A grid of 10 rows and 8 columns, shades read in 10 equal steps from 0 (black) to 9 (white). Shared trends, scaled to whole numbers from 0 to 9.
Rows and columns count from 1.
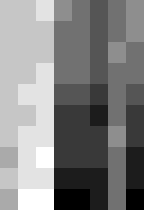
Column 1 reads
7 7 7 7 7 7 7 6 7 6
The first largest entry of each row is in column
3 1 1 3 2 3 2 3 2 2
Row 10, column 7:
4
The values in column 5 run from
0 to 4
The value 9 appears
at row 8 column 3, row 10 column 2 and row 10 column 3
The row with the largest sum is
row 1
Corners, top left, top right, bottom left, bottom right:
7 5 6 0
